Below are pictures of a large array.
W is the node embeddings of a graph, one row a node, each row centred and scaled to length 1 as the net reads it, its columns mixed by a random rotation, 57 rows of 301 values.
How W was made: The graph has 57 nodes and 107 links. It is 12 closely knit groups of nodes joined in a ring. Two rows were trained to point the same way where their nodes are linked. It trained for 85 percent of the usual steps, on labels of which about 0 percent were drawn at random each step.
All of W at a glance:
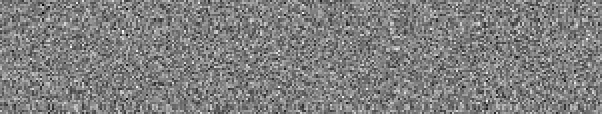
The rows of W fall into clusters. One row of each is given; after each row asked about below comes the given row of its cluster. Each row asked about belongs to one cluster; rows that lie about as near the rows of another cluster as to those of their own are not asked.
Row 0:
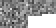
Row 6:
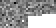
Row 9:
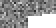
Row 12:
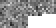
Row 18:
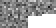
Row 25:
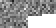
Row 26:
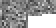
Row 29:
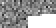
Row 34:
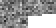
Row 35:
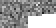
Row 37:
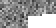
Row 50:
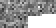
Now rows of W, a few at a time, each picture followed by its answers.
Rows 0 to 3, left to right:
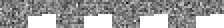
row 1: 34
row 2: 9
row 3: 29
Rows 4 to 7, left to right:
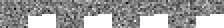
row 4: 35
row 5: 18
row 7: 34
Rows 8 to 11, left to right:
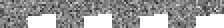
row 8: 25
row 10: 9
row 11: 12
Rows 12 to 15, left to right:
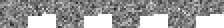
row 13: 37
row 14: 34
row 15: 0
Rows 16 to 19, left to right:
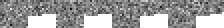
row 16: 12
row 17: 35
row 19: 0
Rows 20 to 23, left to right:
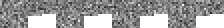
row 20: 9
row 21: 6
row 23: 18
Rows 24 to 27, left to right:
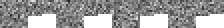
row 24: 18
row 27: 25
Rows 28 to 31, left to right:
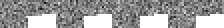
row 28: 9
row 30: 37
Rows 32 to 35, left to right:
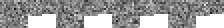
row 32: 35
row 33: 26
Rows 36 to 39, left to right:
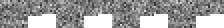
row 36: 50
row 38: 25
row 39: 50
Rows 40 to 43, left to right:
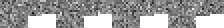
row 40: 37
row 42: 9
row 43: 25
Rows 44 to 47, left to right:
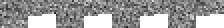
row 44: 50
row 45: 18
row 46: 18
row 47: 26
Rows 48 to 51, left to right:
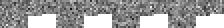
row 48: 6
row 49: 35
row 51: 12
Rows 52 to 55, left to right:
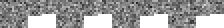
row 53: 37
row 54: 37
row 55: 34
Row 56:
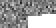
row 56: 29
